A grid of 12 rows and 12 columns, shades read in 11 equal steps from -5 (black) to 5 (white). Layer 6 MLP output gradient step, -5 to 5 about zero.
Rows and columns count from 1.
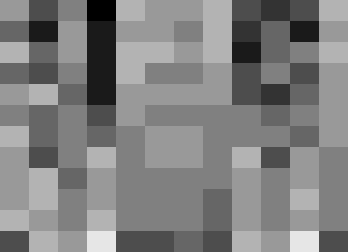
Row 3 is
2 -1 1 -4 2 2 1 2 -4 -1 0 2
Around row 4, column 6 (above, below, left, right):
2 1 2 0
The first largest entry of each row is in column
5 8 1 5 2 5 1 4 2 2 1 4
